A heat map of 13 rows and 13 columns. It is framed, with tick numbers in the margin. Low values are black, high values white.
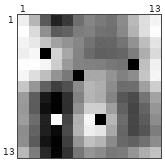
The top middle is the calmest part. The histogram is bell-shaped. The ninth with the lowest average is the bottom left. Five lone cells stand out: one far higher and four far lower than their neighbours.
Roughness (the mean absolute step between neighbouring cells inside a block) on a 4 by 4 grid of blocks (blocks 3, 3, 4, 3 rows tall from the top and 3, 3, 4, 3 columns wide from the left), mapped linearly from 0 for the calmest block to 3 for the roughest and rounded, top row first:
2101 / 3203 / 2321 / 2211
